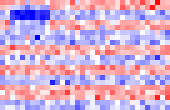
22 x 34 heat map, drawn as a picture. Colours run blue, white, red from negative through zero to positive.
Slope: none. Stripes: horizontal, repeating 5 times. Ninth with the lowest average: top left. Average level on the scale: 50%. Odd patch: lower, in the top left.
